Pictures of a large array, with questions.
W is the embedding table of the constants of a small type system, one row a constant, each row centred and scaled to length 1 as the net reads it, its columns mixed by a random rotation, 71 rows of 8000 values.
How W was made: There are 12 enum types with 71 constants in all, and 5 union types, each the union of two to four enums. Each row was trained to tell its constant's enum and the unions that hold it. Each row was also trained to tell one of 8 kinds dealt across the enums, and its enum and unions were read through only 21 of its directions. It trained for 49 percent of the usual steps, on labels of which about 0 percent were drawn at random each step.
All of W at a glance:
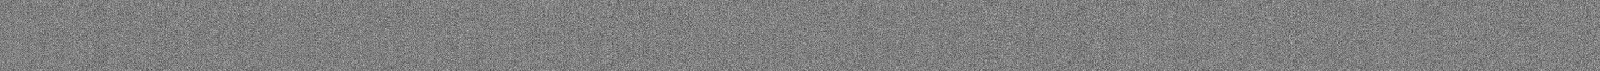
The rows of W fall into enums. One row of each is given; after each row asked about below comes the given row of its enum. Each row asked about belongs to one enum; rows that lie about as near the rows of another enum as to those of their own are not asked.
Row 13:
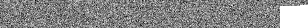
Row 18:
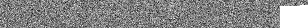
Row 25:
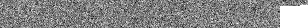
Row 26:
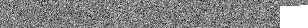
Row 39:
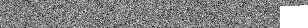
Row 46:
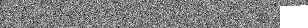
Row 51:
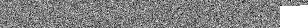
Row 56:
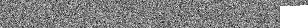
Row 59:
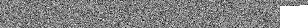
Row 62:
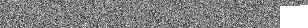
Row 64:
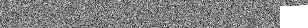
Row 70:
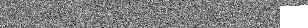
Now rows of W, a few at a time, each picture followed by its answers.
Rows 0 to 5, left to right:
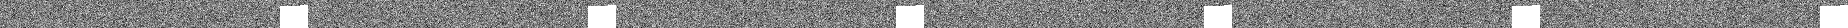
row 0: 70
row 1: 13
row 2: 70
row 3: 39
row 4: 18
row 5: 39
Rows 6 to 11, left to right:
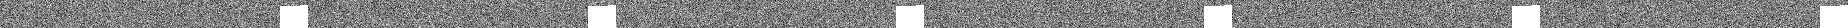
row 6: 56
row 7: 56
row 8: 51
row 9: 56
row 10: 59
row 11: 62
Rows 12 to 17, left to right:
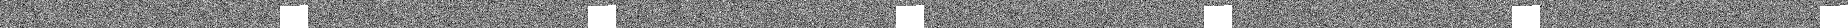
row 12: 56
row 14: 62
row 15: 59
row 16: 46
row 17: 26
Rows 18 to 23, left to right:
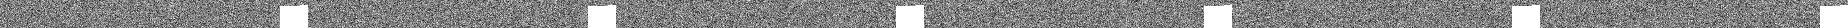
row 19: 59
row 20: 51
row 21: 64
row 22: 13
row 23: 26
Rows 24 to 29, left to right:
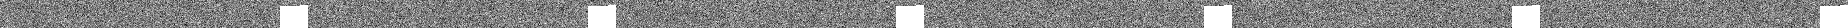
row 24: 59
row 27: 51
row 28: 39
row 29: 39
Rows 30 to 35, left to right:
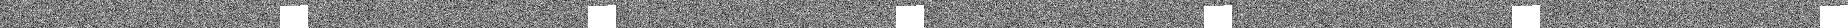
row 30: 46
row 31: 13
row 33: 56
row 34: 46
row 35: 39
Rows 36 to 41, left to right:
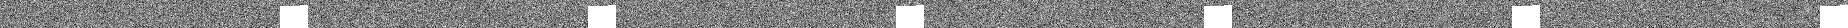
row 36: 39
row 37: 51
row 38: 18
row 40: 26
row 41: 13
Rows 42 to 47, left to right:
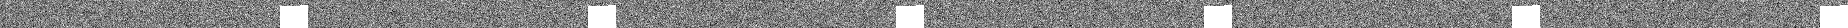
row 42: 46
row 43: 46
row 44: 51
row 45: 70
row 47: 51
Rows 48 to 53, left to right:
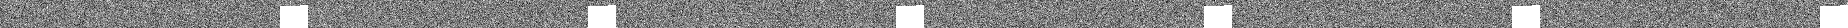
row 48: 62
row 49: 25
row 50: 56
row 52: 39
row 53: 70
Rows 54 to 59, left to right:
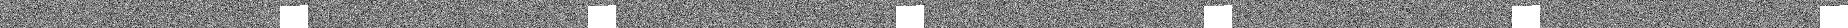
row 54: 13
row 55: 46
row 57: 46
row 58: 70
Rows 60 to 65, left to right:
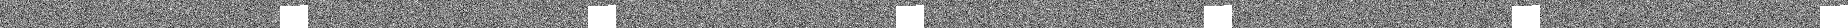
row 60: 62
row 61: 62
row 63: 18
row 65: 62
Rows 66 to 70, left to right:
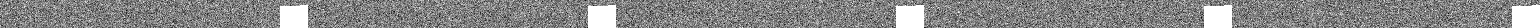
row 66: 64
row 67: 26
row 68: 56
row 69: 70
